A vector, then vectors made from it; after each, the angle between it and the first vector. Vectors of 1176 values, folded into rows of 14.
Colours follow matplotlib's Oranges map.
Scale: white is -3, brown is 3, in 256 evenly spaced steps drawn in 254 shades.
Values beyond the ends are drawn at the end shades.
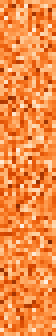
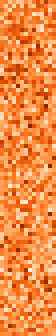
partly opposed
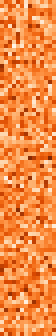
partly aligned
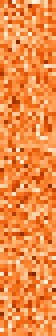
partly aligned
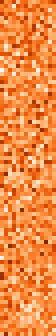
partly opposed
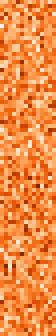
partly aligned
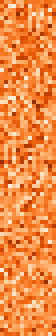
nearly opposite
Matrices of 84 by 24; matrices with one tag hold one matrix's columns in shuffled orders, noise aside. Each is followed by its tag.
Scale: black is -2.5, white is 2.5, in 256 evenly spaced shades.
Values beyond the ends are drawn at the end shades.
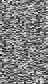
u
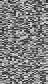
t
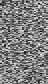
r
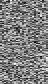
t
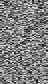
r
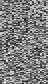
u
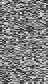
t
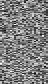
t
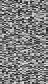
t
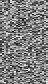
u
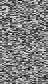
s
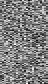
s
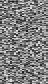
r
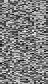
u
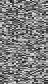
t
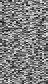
u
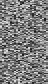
u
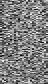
u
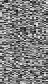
t
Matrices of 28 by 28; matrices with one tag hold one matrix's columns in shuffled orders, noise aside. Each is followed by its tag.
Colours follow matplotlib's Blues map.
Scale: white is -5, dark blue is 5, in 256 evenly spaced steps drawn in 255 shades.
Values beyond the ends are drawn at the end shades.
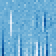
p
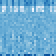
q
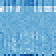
q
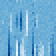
p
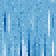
p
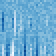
p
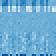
q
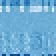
q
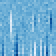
p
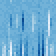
p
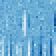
p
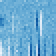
p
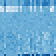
q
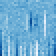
p
